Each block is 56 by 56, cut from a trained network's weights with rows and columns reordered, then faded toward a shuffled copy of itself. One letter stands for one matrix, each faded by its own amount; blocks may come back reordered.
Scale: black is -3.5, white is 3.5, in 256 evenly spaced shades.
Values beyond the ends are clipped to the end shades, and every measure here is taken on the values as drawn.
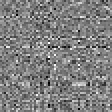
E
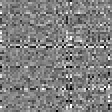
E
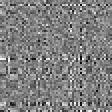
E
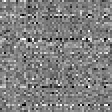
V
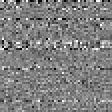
V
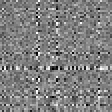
E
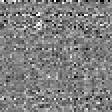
V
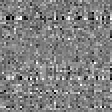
V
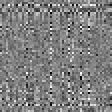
E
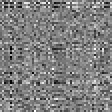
E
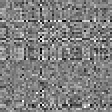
E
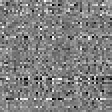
V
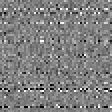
V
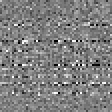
V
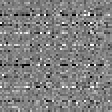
V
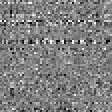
V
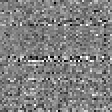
V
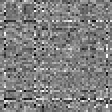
E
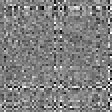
E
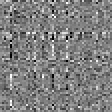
E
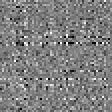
V
